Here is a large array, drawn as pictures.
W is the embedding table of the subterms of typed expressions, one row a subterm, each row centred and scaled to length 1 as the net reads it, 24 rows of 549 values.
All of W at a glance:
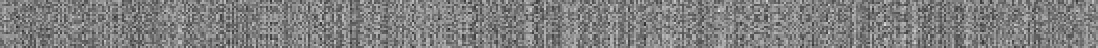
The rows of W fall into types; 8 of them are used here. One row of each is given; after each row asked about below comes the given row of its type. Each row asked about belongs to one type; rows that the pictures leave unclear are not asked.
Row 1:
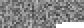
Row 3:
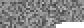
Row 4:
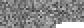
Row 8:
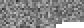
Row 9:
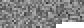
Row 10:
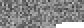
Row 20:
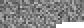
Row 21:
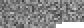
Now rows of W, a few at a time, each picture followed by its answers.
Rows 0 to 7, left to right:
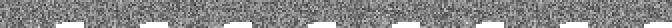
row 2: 10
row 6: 1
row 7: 9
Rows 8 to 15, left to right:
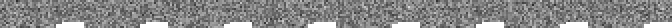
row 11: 4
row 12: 21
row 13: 8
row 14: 3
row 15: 21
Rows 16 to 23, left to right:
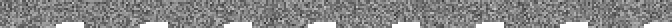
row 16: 10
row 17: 3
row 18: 3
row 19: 4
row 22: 20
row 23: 4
